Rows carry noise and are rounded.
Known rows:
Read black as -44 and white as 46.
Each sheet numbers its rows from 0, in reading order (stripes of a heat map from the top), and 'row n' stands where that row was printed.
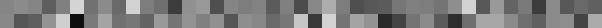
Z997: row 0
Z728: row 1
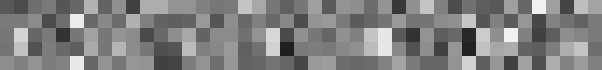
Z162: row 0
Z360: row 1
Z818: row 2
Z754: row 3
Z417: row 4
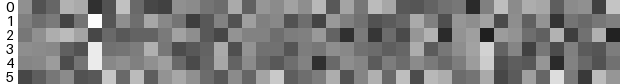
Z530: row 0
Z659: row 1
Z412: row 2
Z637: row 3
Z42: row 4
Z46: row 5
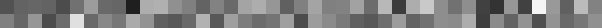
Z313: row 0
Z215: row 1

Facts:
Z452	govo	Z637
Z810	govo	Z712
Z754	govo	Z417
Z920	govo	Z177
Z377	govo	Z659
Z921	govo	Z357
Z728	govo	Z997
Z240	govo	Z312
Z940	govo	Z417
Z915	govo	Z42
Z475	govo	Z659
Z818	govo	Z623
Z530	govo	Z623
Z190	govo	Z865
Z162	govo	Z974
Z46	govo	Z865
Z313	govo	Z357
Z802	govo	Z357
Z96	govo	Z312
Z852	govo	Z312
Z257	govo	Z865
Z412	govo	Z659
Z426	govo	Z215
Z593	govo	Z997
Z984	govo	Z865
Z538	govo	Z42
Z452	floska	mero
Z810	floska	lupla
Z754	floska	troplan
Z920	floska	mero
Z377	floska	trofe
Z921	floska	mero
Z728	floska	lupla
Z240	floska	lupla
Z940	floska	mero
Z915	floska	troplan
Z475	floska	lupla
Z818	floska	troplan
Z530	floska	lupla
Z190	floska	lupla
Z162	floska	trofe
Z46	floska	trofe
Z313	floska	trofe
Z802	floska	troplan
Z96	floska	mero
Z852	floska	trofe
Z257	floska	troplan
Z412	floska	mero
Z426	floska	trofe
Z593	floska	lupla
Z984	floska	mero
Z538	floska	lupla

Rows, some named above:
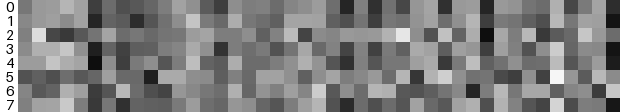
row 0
Z412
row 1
Z921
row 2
Z802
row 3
Z96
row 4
Z984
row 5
Z313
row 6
Z530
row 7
Z452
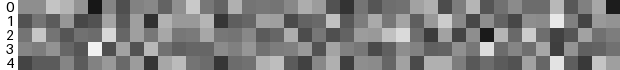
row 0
Z984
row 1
Z852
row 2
Z915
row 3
Z623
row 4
Z377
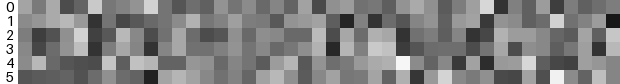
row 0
Z865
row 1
Z920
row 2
Z475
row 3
Z538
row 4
Z257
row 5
Z313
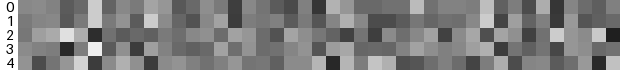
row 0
Z312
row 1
Z997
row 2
Z940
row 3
Z357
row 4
Z538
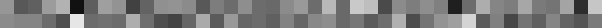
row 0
Z240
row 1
Z637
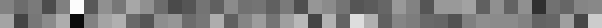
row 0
Z659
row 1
Z190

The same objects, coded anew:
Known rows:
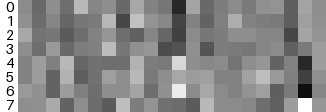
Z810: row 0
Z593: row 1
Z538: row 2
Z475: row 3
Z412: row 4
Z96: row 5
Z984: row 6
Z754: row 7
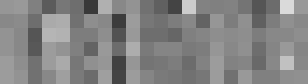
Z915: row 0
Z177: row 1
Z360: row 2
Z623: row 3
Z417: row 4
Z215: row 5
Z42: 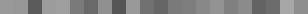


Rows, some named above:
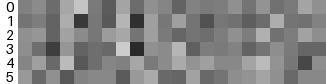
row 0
Z712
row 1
Z377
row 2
Z312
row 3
Z46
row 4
Z96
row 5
Z530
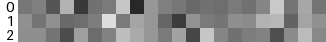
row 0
Z852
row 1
Z240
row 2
Z257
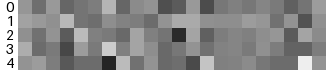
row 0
Z475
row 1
Z940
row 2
Z810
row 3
Z190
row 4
Z915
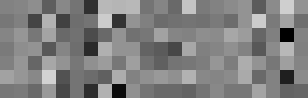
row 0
Z818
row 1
Z852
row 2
Z921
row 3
Z802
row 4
Z312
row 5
Z452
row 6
Z313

